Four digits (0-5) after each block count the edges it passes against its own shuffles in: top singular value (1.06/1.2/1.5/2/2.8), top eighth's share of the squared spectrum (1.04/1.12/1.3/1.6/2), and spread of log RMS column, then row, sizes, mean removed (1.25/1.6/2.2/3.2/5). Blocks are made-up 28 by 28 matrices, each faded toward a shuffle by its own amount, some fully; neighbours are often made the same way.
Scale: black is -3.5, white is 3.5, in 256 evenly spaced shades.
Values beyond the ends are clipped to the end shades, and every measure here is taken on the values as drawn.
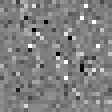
0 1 0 0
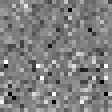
0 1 0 1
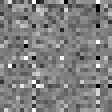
3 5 2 2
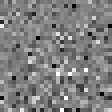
2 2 0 0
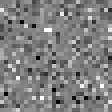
0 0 0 0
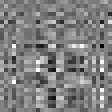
4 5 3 3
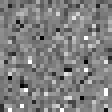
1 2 0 0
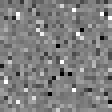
0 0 0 0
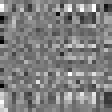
4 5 3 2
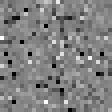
0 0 0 0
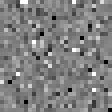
0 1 0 0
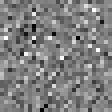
0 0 0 0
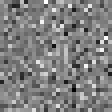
0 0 0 0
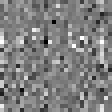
3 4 2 1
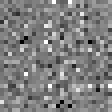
2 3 1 1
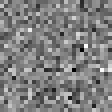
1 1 0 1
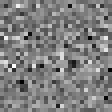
1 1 0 2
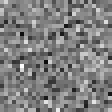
0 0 0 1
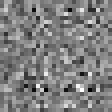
3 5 2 2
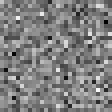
2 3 1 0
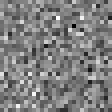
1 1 0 0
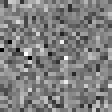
0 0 0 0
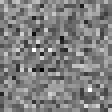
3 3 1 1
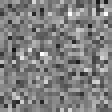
2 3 2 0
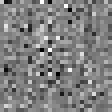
3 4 2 1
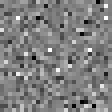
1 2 1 0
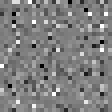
3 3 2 1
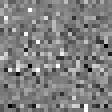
1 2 0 2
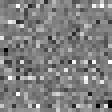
1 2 0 2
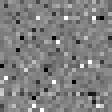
1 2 0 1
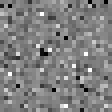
0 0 0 0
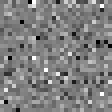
1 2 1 0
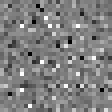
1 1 0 0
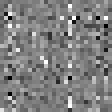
2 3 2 1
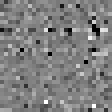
2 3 1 1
